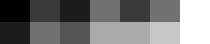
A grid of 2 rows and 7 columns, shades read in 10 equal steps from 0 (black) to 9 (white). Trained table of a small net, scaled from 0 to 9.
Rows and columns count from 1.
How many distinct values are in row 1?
5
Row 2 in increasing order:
1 3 4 6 6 7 9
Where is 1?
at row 1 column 3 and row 2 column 1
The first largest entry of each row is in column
7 7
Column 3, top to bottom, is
1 3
